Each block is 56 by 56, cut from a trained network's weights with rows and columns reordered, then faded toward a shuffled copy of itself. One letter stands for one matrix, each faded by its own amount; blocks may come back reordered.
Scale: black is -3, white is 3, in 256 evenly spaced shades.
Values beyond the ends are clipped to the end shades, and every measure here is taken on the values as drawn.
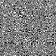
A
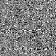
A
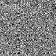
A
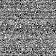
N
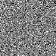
A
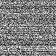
N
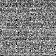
N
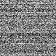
N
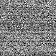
N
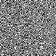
A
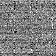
N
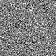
A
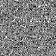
A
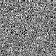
A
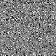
A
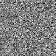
A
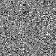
A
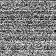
N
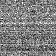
N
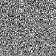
A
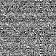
N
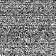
N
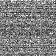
N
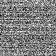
N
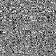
A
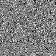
A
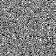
A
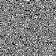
A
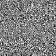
A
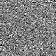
A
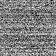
N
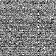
N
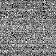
N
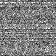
N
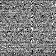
N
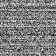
N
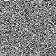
A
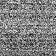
N
